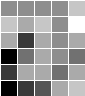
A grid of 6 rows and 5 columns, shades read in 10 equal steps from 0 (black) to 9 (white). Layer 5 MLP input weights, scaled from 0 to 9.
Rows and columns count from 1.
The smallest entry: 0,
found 2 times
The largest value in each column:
7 6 7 6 9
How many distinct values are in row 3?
3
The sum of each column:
20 25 33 30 39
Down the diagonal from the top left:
5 6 6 5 6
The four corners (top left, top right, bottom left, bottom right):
5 7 0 7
